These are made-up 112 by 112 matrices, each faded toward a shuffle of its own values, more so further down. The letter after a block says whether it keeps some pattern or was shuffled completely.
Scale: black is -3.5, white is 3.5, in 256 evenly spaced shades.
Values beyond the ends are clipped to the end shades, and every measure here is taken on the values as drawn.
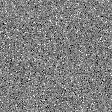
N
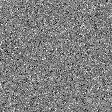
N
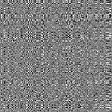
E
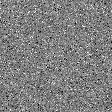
N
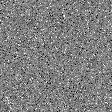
N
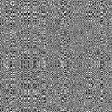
E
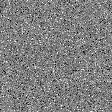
N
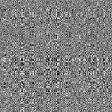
E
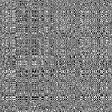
E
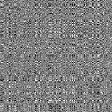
E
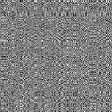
E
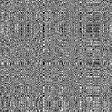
E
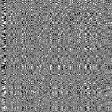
E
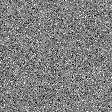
N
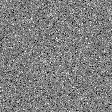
N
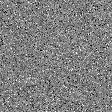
N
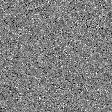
N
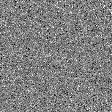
N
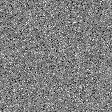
N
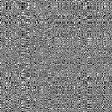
E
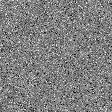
N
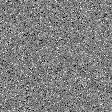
N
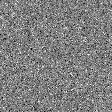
N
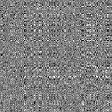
E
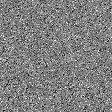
N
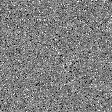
N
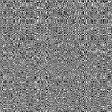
E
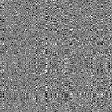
E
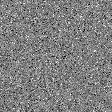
N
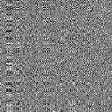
E
